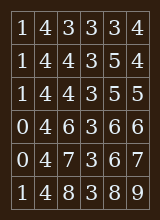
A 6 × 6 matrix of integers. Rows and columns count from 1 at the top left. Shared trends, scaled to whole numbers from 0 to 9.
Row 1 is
1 4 3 3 3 4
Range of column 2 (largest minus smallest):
0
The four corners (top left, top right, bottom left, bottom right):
1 4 1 9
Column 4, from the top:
3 3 3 3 3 3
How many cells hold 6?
4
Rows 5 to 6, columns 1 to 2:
0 4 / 1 4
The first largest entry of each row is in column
2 5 5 3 3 6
